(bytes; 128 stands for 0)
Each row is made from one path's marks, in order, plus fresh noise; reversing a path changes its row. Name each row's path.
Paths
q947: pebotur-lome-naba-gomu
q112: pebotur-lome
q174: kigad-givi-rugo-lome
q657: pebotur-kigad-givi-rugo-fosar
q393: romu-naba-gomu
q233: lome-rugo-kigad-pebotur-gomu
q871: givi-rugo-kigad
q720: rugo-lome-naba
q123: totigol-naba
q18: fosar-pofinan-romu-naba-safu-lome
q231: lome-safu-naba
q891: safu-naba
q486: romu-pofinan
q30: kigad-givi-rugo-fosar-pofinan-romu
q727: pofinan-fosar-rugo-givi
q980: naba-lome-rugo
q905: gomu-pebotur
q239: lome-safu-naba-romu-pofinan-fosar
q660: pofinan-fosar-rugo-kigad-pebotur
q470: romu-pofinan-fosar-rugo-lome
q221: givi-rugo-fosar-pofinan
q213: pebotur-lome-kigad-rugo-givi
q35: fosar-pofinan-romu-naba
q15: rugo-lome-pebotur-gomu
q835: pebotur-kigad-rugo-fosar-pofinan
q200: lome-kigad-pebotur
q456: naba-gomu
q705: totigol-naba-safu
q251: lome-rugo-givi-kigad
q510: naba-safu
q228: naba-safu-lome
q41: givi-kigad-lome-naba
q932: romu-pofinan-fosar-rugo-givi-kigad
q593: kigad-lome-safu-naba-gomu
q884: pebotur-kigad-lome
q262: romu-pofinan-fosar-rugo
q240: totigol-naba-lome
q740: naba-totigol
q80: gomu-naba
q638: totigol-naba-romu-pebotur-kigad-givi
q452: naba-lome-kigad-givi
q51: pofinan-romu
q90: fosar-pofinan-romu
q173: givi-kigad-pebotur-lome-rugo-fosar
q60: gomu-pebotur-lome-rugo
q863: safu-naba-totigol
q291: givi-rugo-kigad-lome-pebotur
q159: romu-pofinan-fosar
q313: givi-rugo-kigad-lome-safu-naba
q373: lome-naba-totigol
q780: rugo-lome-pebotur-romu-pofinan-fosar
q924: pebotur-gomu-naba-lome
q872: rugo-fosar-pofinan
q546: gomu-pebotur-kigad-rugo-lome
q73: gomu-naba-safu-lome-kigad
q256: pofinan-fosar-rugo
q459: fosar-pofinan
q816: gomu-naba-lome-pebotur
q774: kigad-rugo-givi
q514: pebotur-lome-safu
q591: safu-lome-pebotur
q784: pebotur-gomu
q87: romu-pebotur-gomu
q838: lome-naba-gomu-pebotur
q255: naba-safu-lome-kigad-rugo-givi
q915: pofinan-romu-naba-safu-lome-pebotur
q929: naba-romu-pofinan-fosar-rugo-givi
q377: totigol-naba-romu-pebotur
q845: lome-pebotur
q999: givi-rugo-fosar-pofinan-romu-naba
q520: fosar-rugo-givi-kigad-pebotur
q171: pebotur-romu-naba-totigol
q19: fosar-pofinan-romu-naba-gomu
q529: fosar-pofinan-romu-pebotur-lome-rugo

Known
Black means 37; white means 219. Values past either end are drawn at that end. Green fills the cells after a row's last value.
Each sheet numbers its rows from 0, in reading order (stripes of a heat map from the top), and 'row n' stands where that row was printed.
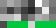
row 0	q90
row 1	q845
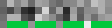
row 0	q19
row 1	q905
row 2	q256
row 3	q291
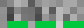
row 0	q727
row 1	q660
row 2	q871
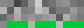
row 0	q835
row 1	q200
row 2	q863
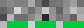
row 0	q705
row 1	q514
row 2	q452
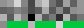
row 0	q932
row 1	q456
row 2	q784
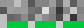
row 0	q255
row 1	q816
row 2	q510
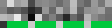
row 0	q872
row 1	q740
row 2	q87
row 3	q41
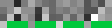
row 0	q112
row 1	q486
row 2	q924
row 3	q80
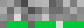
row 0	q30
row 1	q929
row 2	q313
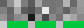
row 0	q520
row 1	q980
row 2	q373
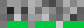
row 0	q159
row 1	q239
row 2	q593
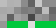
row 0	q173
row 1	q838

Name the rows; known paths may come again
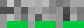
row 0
q18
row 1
q173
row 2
q727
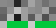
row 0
q112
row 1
q947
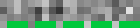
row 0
q60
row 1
q262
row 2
q638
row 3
q213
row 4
q816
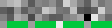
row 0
q470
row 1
q240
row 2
q233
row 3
q123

